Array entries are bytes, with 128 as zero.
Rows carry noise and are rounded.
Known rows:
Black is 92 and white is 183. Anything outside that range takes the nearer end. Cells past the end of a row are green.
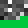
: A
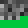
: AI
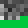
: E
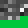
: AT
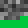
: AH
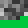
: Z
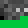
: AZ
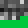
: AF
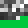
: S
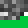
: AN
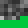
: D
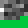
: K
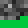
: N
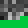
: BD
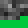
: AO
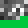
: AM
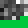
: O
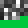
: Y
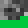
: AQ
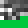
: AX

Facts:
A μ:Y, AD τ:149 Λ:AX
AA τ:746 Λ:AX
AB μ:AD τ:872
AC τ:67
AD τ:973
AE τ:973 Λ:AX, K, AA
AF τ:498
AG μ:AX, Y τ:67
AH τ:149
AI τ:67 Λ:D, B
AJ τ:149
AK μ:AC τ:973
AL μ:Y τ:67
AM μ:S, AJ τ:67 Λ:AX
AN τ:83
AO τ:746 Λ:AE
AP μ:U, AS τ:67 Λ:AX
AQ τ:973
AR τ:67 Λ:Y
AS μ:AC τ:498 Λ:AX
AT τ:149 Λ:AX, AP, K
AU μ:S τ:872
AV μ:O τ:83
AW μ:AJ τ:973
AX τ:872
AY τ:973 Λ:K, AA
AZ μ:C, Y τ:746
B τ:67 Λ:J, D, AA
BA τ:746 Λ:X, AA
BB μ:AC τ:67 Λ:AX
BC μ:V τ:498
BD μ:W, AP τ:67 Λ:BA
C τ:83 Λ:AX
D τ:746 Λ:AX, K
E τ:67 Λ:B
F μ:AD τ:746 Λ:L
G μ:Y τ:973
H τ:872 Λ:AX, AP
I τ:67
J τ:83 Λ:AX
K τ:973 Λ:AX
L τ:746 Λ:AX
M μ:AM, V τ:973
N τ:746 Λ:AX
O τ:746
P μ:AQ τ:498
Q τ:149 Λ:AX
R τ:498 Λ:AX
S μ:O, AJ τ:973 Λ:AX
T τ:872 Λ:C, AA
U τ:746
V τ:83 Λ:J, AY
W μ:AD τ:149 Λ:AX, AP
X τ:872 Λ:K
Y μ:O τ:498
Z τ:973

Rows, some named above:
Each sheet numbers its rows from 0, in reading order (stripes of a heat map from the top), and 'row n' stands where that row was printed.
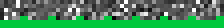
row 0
Y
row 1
AH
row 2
AM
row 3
BD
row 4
V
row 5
AN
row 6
AK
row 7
AJ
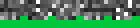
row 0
AF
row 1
A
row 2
T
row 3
AF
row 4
Y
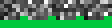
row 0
G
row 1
AJ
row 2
BC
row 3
AU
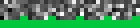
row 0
M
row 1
BB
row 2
AV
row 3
AS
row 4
AC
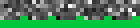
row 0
X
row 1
M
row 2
AW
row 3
U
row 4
AB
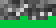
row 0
H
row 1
P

